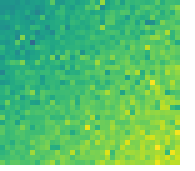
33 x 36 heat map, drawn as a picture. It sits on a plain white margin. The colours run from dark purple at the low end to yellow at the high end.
The field climbs toward the bottom right. Neither half mirrors the other. No regular stripes run through it. Overall the values sit about 70% of the way up the scale. No single row or column stands out from its neighbours.
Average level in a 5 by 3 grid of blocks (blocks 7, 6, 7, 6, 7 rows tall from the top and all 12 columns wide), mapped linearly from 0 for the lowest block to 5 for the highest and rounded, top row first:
012 | 123 | 124 | 234 | 345
